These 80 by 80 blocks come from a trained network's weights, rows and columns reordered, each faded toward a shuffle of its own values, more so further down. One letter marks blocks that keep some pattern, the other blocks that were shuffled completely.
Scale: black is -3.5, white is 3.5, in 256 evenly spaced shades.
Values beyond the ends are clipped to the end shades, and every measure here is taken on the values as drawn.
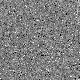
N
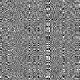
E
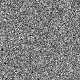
N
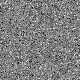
N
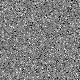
N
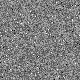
N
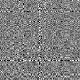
E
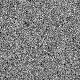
N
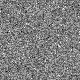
N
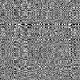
E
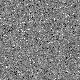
N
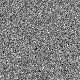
N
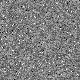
N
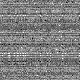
E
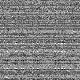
E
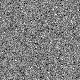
N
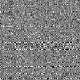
E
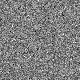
N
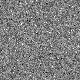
N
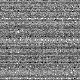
E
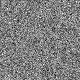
N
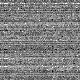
E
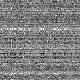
E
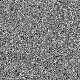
N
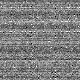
E
